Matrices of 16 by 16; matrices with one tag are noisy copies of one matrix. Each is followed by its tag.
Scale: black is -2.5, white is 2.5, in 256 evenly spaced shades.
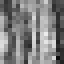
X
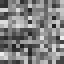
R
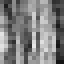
X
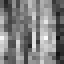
X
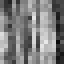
X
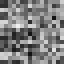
R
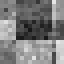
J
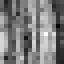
X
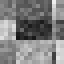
J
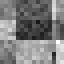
J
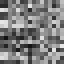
R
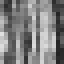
X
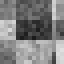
J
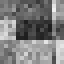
J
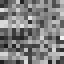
R
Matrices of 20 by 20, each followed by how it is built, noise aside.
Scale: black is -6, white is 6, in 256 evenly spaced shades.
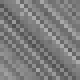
Toeplitz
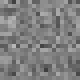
low rank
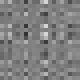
low rank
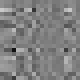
low rank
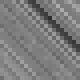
Toeplitz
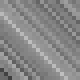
Toeplitz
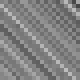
Toeplitz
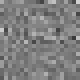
low rank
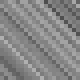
Toeplitz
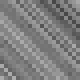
Toeplitz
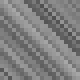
Toeplitz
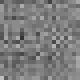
low rank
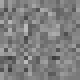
low rank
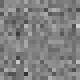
low rank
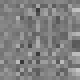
low rank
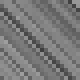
Toeplitz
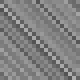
Toeplitz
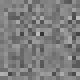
low rank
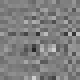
low rank
